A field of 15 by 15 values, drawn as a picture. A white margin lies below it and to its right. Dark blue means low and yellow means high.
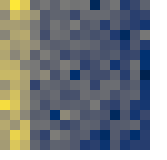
Stripes: none. Seam: vertical, 20% of the way across, the left part higher. Slope: up to the left.
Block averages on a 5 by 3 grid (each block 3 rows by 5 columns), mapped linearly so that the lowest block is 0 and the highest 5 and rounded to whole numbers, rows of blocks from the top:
5 2 1 | 4 2 0 | 5 1 1 | 5 2 0 | 5 1 0
